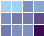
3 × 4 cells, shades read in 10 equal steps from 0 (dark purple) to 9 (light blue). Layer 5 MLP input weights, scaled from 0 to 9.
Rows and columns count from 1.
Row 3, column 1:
5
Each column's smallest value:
5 5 5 0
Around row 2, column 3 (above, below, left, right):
6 6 5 3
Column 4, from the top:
7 3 0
